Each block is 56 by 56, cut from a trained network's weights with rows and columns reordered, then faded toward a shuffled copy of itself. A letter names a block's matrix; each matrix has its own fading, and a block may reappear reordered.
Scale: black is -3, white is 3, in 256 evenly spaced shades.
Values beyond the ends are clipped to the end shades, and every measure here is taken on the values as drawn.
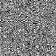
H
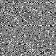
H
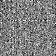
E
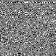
H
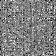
E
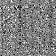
E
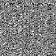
H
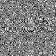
H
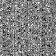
E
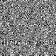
H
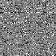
H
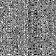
E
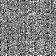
E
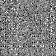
E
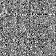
E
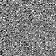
H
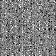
E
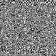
H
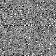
H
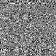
H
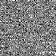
H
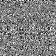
H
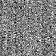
E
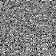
H
